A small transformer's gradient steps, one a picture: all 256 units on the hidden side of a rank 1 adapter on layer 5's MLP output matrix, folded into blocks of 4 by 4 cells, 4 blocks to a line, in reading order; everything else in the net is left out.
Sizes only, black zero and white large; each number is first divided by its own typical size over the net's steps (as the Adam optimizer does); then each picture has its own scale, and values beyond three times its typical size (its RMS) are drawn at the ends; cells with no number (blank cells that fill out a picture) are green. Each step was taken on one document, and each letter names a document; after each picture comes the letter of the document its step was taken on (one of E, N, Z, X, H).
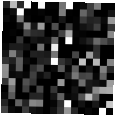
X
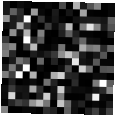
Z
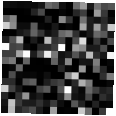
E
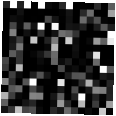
X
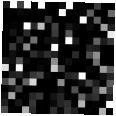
X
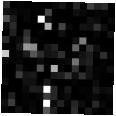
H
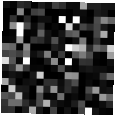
E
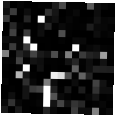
H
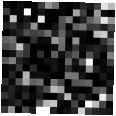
E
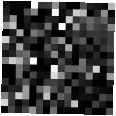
E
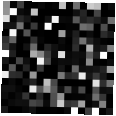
Z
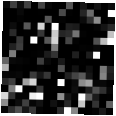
X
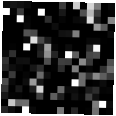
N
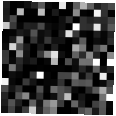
E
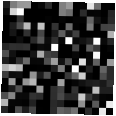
X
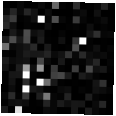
H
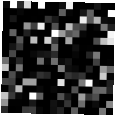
X
